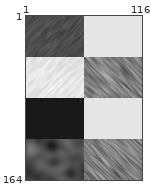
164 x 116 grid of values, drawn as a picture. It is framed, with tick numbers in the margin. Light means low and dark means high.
The table splits into 4 rows of 2 panels. Panel 1,1: high, slanting up to the right, faint in contrast. Panel 1,2: very low, flat. Panel 2,1: very low, slanting up to the right, faint in contrast. Panel 2,2: middling, slanting down to the right. Panel 3,1: very high, flat. Panel 3,2: very low, flat. Panel 4,1: high, smooth. Panel 4,2: middling, slanting down to the right.
